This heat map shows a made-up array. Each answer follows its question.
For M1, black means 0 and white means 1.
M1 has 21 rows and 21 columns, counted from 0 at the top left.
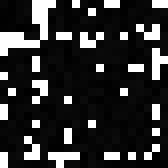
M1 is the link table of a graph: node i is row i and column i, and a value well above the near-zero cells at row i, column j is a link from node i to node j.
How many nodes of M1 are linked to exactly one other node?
0
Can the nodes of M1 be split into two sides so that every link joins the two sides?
no
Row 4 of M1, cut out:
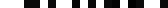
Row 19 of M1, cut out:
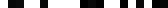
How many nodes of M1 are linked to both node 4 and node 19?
4
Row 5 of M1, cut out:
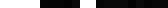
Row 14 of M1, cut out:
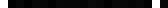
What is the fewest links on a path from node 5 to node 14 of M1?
2
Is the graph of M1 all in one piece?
yes
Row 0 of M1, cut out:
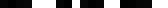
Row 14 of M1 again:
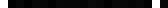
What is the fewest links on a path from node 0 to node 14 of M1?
1
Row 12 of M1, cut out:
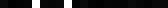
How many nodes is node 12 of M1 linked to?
2
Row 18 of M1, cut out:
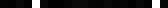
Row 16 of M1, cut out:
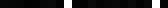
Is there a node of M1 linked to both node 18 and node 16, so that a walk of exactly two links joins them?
yes
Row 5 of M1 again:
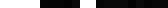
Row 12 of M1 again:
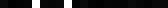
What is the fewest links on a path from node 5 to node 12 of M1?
2
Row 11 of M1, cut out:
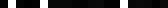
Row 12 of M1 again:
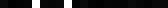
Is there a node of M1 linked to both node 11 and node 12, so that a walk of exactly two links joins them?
no
